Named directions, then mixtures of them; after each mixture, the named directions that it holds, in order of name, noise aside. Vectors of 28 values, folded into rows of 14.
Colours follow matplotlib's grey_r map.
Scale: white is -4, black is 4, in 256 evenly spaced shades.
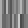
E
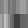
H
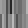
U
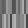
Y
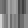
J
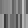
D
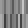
D, E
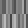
Y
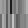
U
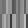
Y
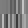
D, U, Y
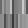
D, J, U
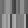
Y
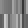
D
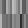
E, J
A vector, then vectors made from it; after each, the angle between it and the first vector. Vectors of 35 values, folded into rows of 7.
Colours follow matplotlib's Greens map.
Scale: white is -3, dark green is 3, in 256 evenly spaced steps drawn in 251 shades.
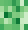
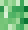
partly opposed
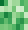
orthogonal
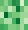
nearly parallel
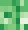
nearly parallel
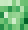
partly opposed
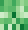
orthogonal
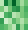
partly aligned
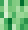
partly opposed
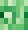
partly opposed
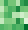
partly aligned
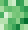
partly opposed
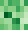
nearly parallel
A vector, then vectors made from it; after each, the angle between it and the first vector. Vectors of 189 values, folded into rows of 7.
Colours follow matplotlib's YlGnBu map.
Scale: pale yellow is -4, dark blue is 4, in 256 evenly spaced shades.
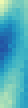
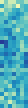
partly aligned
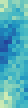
nearly parallel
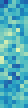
partly opposed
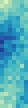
nearly parallel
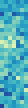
partly opposed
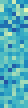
orthogonal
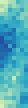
nearly parallel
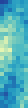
nearly opposite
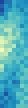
nearly opposite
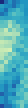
nearly opposite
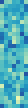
orthogonal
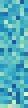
orthogonal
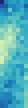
nearly opposite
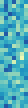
orthogonal
